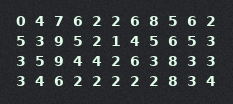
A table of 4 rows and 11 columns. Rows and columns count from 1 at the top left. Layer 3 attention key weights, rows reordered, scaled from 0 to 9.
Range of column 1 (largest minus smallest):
5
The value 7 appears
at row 1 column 3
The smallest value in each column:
0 3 6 2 2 1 2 2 5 3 2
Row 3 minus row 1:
3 1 2 -2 2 0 0 -5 3 -3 1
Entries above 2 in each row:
7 9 10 6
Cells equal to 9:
2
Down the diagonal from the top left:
0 3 9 2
